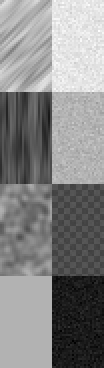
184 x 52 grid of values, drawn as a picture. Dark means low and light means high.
It is made of 4 by 2 panels. Panel 1,1: high, slanting up to the right. Panel 1,2: very high, fine-grained, faint in contrast. Panel 2,1: low, streaked downward. Panel 2,2: high, fine-grained, faint in contrast. Panel 3,1: middling, blotchy. Panel 3,2: low, checkered, faint in contrast. Panel 4,1: high, flat. Panel 4,2: very low, fine-grained, faint in contrast.
